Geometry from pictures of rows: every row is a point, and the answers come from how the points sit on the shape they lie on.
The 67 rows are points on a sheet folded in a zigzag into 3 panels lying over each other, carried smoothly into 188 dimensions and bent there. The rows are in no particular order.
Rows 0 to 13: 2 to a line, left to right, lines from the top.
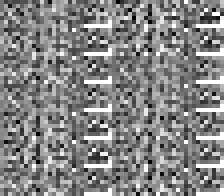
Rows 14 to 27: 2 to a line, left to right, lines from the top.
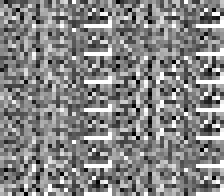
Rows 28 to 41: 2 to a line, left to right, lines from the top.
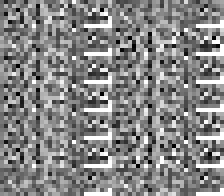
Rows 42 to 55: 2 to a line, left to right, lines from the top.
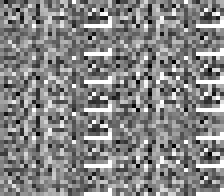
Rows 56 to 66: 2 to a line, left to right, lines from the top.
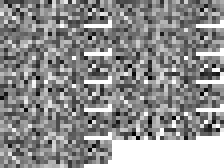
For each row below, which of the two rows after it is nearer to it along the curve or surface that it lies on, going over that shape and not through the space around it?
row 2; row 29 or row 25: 25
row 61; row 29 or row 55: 55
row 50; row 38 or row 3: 38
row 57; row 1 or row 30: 30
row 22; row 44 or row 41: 44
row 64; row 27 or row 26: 26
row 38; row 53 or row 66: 66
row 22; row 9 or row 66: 66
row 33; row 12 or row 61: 12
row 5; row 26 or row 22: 22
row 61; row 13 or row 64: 64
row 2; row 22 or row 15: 15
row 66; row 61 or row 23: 61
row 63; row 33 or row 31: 33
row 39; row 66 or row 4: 4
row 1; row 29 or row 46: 46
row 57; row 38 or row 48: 38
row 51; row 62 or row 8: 62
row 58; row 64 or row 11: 64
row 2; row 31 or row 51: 31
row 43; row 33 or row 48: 33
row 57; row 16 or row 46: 16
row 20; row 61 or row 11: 61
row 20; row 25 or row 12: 25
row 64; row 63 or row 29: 63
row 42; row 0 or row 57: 57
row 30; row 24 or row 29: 24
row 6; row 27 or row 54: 54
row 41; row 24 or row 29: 24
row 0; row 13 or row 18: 18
